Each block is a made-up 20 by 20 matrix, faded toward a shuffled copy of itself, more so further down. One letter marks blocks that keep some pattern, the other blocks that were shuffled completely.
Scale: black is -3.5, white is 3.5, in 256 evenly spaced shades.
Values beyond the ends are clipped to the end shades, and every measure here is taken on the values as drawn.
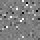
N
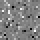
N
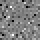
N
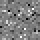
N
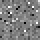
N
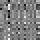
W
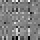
W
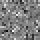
N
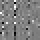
W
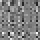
W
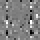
W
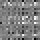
W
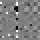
W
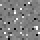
N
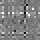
W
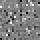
N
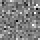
N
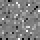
N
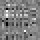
W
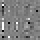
W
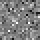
N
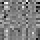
W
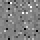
N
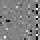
W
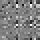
W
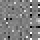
W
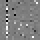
W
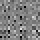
W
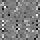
W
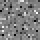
N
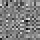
W
